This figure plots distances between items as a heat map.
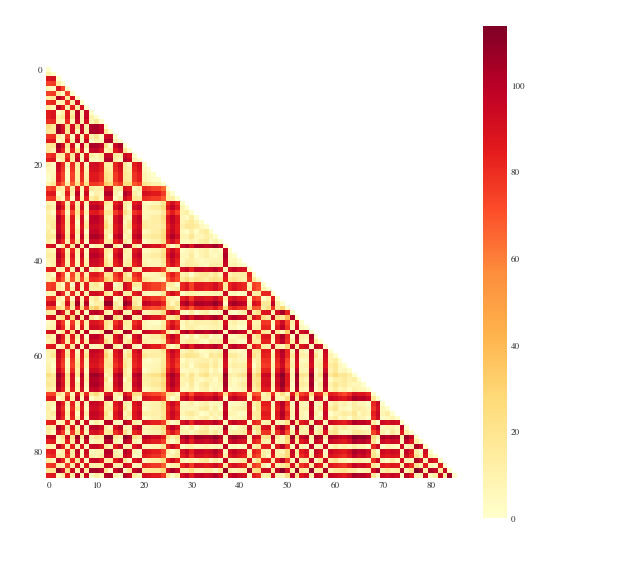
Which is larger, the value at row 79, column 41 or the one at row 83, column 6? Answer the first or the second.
the second
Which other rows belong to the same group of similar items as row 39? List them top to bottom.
0, 1, 4, 6, 8, 12, 13, 16, 17, 20, 21, 22, 23, 24, 28, 29, 30, 31, 32, 33, 34, 35, 36, 38, 40, 41, 43, 44, 47, 51, 53, 54, 56, 57, 59, 60, 61, 62, 63, 64, 65, 66, 67, 70, 71, 72, 73, 75, 76, 79, 82, 84
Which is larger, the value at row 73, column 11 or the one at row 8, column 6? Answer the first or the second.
the first
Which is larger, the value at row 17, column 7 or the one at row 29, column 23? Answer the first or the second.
the first
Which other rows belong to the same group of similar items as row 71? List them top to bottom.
0, 1, 4, 6, 8, 12, 13, 16, 17, 20, 21, 22, 23, 24, 28, 29, 30, 31, 32, 33, 34, 35, 36, 38, 39, 40, 41, 43, 44, 47, 51, 53, 54, 56, 57, 59, 60, 61, 62, 63, 64, 65, 66, 67, 70, 72, 73, 75, 76, 79, 82, 84
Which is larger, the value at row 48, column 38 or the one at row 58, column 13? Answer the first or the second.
the second
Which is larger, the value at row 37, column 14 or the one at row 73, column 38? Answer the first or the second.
the first
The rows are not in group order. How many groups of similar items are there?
2
